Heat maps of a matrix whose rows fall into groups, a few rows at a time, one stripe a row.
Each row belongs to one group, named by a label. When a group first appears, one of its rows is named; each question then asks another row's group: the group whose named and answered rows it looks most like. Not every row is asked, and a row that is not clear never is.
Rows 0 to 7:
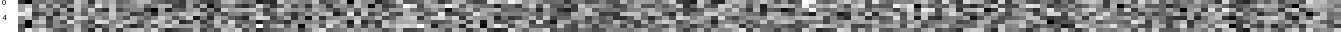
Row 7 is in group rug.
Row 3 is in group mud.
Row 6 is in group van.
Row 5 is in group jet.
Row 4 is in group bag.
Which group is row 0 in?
rug
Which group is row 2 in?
rug
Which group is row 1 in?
bag
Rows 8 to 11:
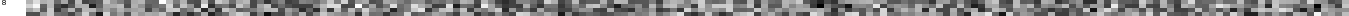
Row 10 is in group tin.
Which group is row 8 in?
jet
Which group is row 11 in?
rug
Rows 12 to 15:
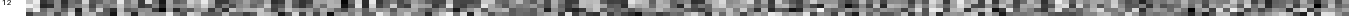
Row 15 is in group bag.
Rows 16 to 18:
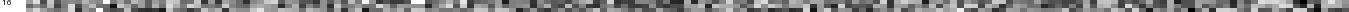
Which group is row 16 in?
tin
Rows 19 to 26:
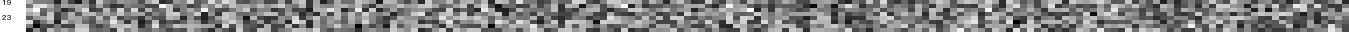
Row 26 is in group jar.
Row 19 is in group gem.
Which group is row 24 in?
gem
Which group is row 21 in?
mud
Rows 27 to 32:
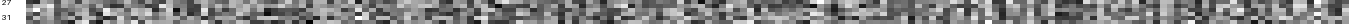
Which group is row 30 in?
jet
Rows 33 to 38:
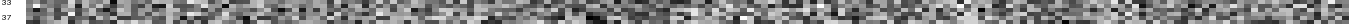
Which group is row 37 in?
gem
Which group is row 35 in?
bag
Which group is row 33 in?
tin
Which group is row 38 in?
jar
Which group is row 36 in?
tin
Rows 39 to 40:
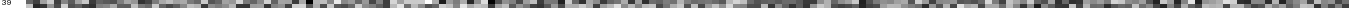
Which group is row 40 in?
gem
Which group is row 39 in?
van
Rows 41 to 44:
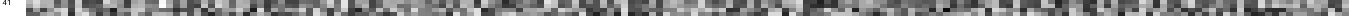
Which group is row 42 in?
jet
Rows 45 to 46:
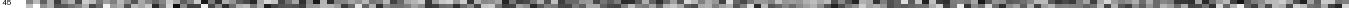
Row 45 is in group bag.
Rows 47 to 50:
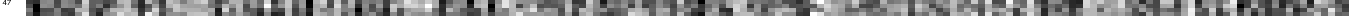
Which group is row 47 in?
van
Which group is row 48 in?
van
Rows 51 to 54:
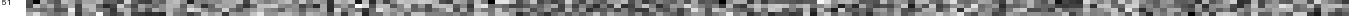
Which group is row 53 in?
tin
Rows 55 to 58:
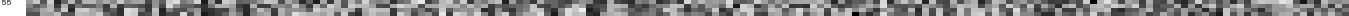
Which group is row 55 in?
tin
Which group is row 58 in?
jar
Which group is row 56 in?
gem
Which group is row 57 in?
jar
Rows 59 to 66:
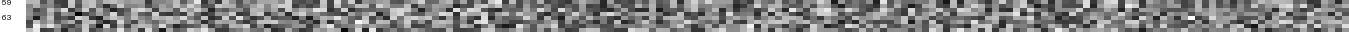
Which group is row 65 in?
rug
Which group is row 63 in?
jet
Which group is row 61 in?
jar
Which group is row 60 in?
tin
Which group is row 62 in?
gem
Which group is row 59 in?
tin
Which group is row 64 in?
bag
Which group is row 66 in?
mud
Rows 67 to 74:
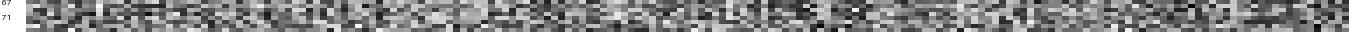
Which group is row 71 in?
gem
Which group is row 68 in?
van
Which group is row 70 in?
gem
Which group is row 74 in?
tin
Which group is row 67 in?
gem
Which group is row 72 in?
jar
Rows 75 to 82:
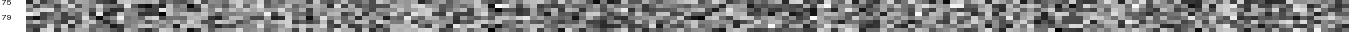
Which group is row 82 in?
van
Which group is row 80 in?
tin
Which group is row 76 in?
van
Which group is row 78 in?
mud
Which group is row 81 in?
jar
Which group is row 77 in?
van
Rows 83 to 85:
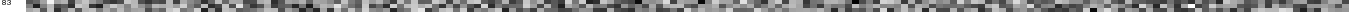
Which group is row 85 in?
tin
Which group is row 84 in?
jet
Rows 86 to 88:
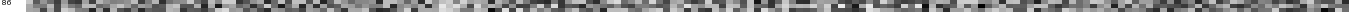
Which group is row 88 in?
gem
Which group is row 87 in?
bag
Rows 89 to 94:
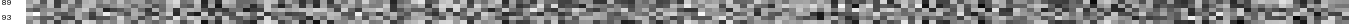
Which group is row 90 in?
bag
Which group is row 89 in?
tin
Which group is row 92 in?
jet
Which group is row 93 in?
mud
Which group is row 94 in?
bag
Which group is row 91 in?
jar
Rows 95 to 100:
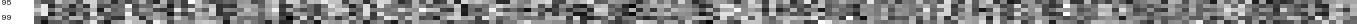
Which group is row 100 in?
mud
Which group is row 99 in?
bag
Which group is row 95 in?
jar
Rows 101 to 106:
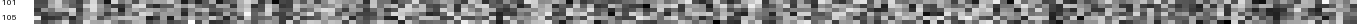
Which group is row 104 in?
jar
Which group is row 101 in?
rug
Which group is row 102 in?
jar
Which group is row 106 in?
jar
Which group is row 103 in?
jar
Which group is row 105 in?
mud
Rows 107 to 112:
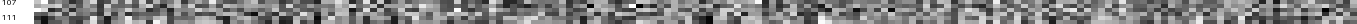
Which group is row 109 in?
mud
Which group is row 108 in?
jet
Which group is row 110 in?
gem
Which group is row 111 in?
rug
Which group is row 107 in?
mud
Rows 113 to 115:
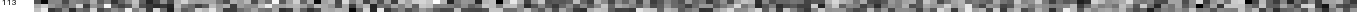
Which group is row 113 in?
van
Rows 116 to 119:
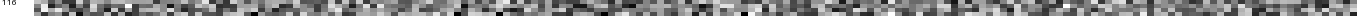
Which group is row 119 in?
gem
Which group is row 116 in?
tin
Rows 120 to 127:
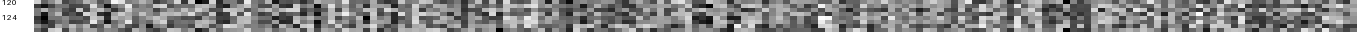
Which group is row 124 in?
rug
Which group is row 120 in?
jet
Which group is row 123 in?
jet
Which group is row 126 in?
gem
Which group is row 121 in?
rug
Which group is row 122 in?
tin
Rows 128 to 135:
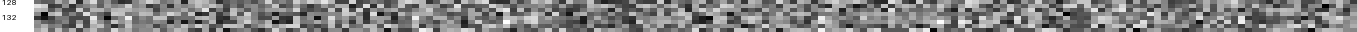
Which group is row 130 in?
tin
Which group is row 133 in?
rug
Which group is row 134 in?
tin
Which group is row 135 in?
bag
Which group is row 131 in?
jet
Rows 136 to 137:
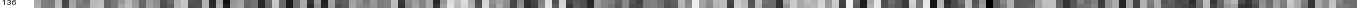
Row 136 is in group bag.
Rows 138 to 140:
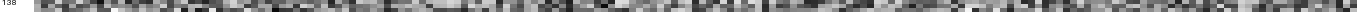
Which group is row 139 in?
gem
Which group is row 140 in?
jet
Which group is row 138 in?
gem
